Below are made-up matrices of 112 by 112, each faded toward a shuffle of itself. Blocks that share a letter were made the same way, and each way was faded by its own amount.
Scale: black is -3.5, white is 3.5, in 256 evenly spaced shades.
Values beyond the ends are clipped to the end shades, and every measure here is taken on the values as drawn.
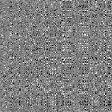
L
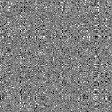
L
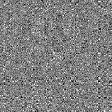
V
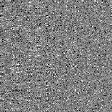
V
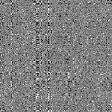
L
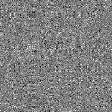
V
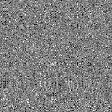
V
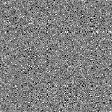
V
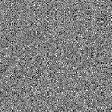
V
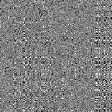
L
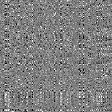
L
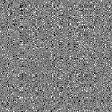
L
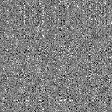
V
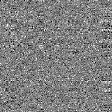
V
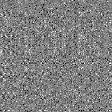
V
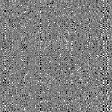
L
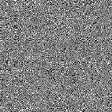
V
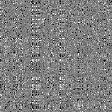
L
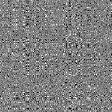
L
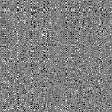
L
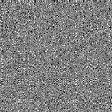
V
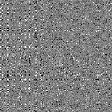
L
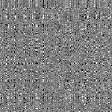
L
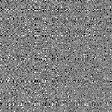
L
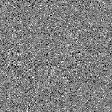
V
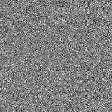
V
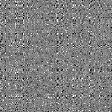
L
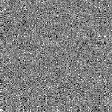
V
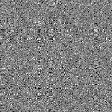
V
